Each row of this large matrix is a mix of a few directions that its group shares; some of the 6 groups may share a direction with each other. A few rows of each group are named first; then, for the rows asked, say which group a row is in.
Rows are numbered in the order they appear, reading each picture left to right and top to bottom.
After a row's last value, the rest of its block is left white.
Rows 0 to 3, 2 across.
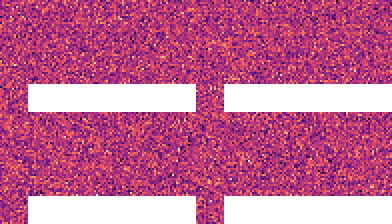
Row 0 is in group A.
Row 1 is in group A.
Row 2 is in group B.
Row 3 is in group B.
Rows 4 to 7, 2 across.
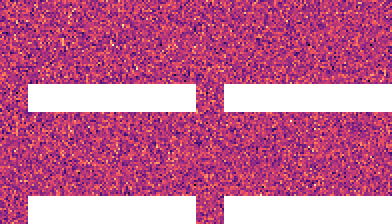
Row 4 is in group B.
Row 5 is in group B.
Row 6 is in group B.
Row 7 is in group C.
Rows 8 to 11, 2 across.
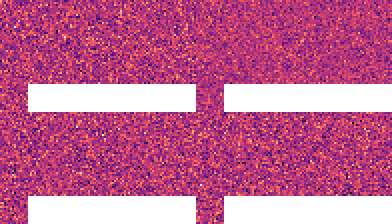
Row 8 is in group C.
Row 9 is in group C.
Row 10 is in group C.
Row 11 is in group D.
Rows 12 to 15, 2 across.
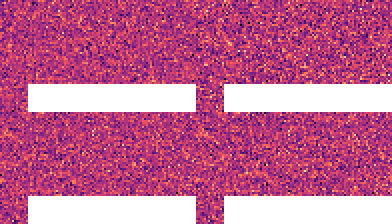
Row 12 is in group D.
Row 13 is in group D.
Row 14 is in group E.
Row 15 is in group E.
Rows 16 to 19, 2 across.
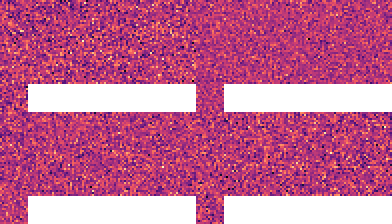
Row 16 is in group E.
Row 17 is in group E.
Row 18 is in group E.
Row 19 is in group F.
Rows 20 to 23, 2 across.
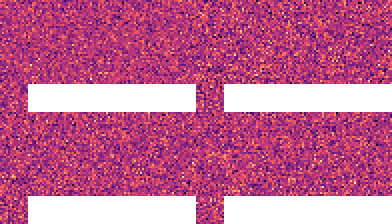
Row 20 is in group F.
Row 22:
B
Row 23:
A
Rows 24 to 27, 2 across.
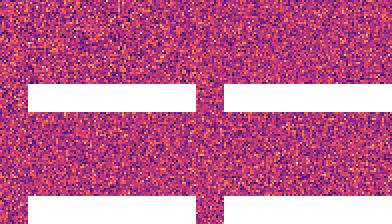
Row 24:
B
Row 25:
D
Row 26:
A
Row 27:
E
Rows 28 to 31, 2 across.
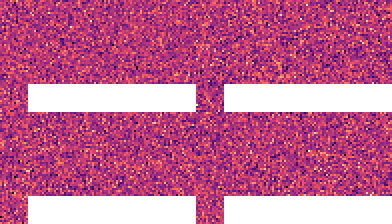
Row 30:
C
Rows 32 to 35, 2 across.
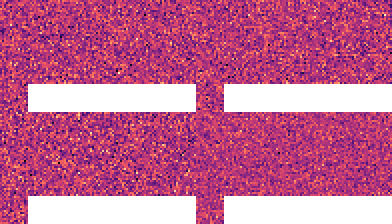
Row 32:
C
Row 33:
F
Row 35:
E
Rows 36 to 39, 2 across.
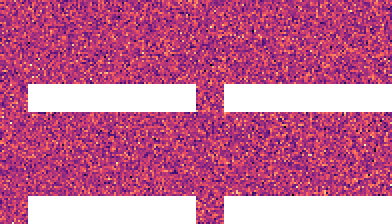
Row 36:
F
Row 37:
C
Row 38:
D
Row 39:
B
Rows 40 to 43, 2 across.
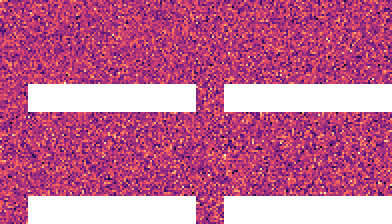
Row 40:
C
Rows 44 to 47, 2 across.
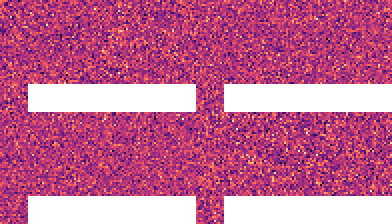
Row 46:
E
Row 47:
B
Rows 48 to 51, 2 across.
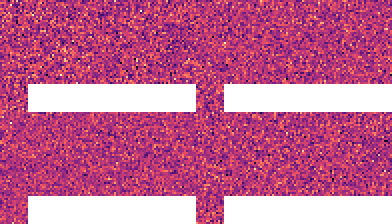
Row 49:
F
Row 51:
B
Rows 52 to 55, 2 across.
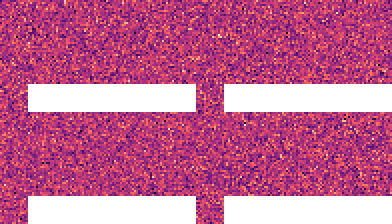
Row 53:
B
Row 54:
D
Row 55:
E
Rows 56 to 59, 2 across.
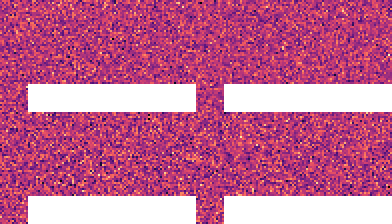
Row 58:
E
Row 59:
D
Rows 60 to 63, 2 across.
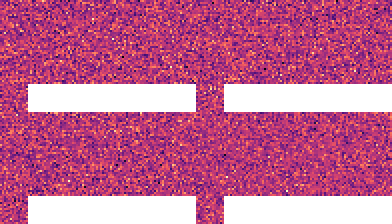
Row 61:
A
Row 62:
A
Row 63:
F
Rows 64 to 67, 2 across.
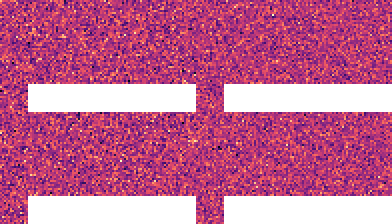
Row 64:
A
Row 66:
B
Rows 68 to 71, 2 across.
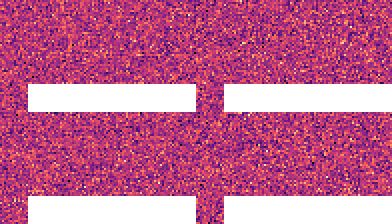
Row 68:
F
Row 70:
A
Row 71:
D
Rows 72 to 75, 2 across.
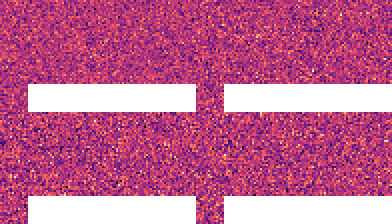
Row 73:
C
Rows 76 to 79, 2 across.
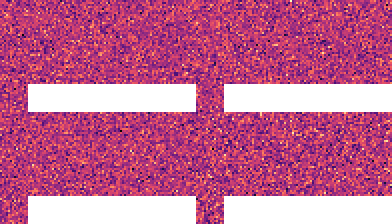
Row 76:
B
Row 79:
A
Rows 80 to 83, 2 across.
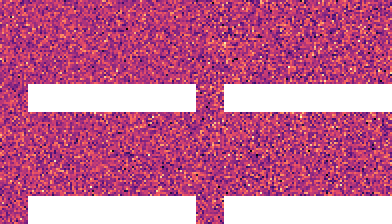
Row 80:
C
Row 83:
E
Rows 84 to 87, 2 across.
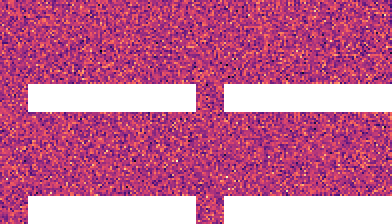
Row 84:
E
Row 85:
F
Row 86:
B
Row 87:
F
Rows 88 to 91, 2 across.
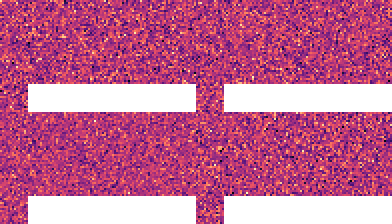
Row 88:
A
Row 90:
C
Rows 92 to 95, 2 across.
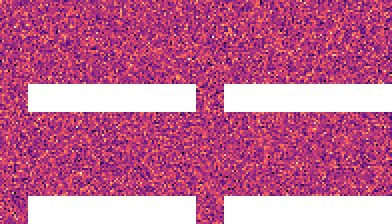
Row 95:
F
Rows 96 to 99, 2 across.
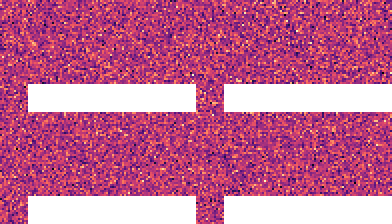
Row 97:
B
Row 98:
A
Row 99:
A
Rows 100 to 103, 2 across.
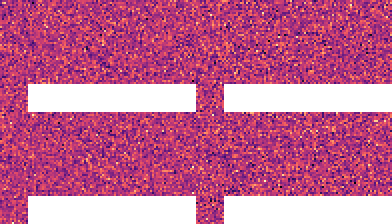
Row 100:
D
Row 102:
D
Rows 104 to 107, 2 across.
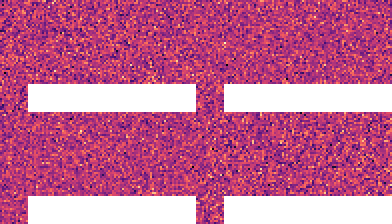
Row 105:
F
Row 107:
F
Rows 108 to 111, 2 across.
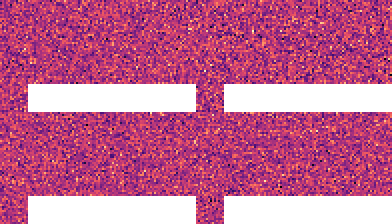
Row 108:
B
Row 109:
C
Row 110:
B
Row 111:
A
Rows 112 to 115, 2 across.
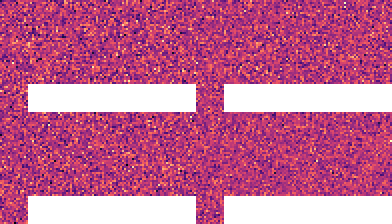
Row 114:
E
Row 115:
B
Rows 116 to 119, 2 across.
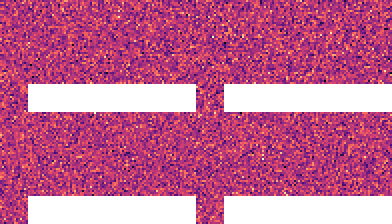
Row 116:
F
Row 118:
E
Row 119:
D
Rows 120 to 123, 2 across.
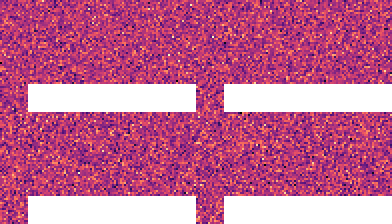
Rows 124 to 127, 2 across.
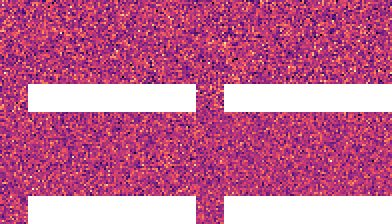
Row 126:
F
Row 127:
B
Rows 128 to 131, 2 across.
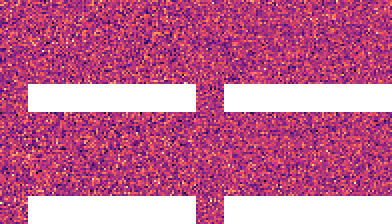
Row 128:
D
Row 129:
A
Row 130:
A
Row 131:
A
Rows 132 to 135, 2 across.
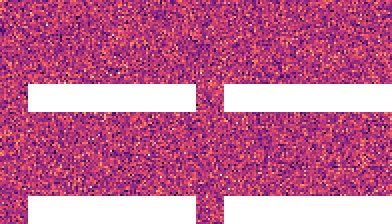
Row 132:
C
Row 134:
E
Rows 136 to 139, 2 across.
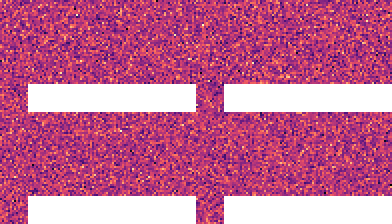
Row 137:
C
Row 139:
B
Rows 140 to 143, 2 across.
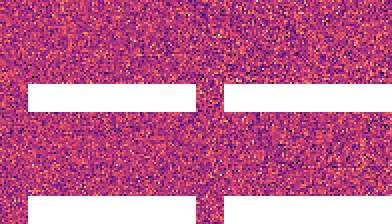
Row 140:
F
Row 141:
B
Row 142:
A
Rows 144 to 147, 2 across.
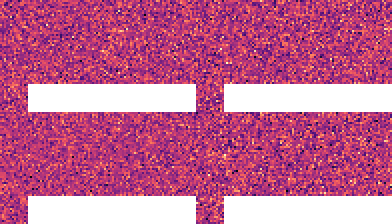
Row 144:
C
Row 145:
B
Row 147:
A
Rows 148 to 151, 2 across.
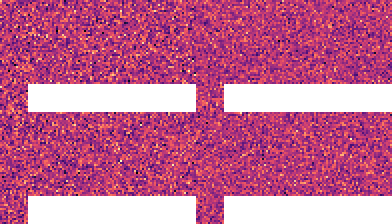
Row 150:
B
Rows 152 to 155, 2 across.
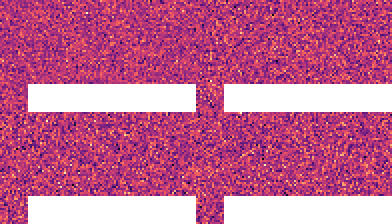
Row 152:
B
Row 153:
C
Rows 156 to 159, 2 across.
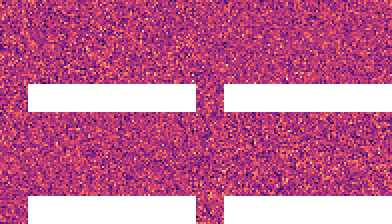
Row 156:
D
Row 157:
F
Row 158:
C
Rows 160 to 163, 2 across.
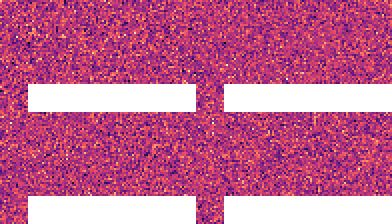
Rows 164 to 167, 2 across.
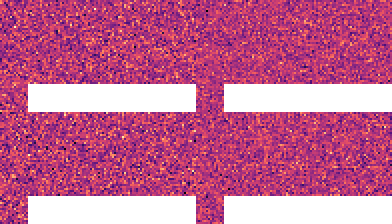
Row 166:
B
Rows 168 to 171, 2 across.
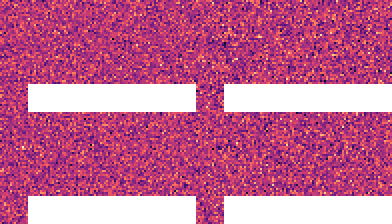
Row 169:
A
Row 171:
B
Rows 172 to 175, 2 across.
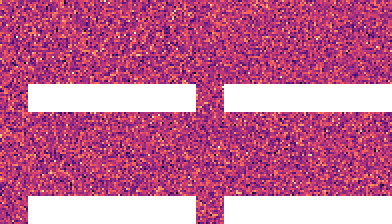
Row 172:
F
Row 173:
E
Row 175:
B
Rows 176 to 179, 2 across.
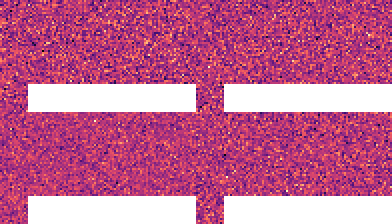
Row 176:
D
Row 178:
C
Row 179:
F
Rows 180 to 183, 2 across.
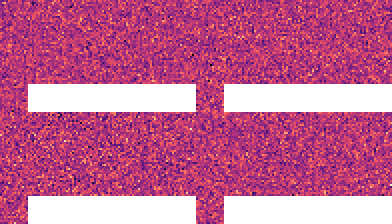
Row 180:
D
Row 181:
C
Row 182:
E
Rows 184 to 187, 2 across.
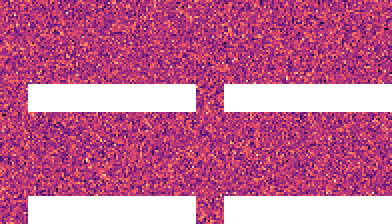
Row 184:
E
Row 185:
F
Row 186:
D
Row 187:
E
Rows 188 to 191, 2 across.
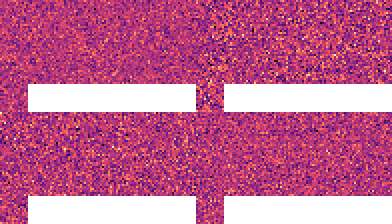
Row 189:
C
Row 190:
C
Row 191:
A
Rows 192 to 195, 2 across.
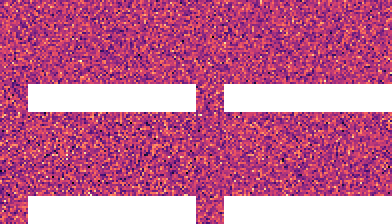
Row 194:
D
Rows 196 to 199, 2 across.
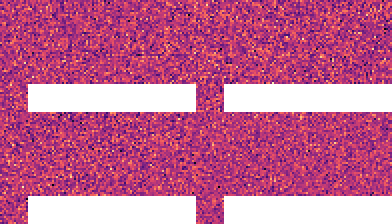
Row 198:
E
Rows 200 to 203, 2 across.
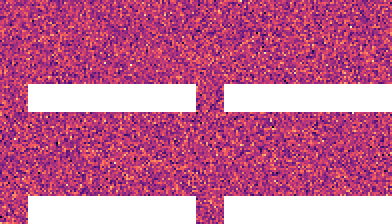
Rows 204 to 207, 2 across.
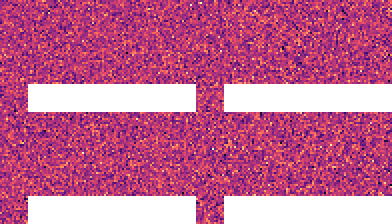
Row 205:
D
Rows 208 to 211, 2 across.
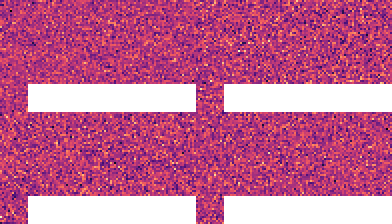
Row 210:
C
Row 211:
E
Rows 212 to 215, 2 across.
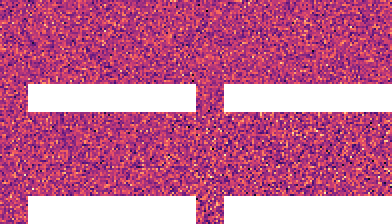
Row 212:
D
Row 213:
D
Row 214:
F
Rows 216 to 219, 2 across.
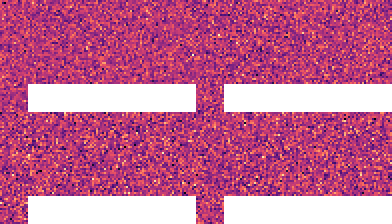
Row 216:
D
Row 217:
B
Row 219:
E
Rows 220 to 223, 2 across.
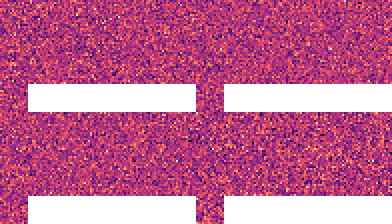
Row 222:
B
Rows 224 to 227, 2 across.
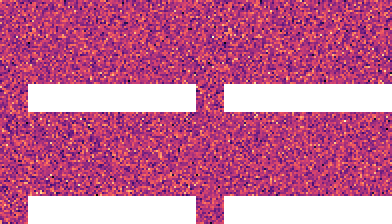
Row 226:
B
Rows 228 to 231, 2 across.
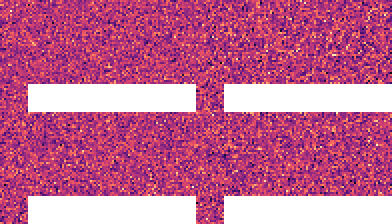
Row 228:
D
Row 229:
F
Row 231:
A
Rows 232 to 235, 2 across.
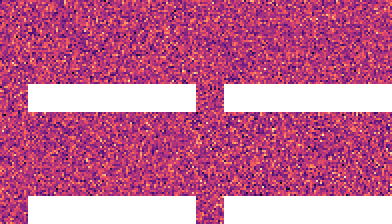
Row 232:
F
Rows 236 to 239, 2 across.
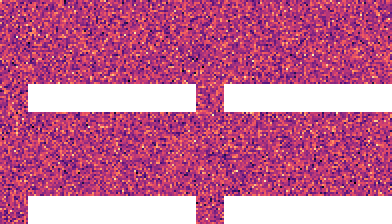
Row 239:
A
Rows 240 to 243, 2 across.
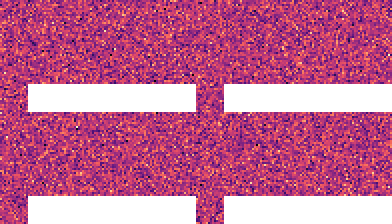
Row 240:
D
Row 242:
C
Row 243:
D
